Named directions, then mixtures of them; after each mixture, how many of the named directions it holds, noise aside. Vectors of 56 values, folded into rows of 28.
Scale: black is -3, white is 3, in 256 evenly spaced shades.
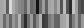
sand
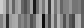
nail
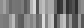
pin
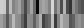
three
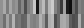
two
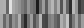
one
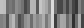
two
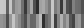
three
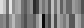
two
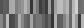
three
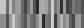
three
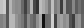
three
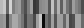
two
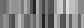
one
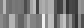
one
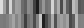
two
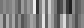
three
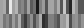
one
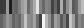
two
